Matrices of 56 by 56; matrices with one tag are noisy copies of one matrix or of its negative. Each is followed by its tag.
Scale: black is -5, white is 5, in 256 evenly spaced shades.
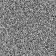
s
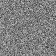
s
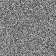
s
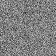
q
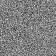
q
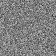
s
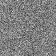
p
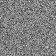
s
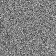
s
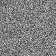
p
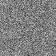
p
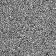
p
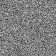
q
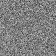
s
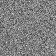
s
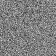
q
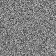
s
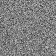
s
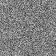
p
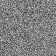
q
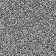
s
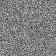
q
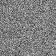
p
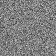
s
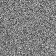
s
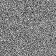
q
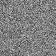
p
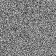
q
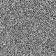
s
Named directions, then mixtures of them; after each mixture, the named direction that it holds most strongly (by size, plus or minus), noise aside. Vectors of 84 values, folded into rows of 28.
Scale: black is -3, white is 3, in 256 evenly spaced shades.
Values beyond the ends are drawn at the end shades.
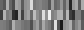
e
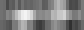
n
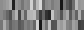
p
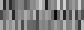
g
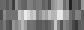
n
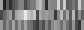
g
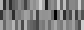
g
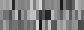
p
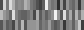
g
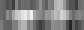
n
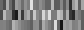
e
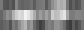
n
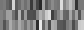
p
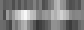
n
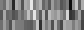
e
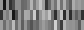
g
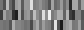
e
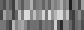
e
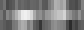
n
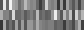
g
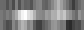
n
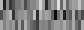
g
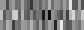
e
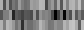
g
